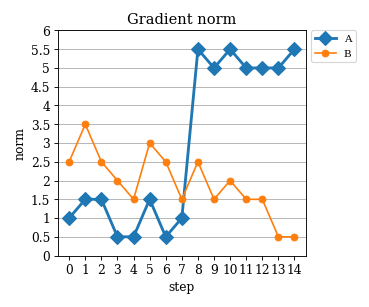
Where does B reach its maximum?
1
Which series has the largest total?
A
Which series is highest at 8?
A
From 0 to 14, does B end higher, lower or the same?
lower
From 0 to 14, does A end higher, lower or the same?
higher
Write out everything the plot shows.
Title: Gradient norm
x-axis: step, ticks 0 1 2 3 4 5 6 7 8 9 10 11 12 13 14
y-axis: norm, ticks 0 0.5 1 1.5 2 2.5 3 3.5 4 4.5 5 5.5 6
Legend: A, B
Values:
A: 1 1.5 1.5 0.5 0.5 1.5 0.5 1 5.5 5 5.5 5 5 5 5.5
B: 2.5 3.5 2.5 2 1.5 3 2.5 1.5 2.5 1.5 2 1.5 1.5 0.5 0.5
